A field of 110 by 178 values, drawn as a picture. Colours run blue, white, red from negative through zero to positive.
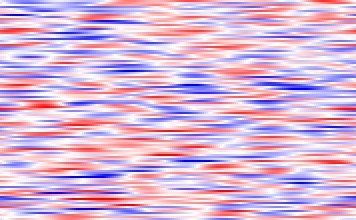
Mirror symmetry: none. Grain: streaks across. Average level on the scale: 50%. Slope: none. Histogram: bell-shaped.
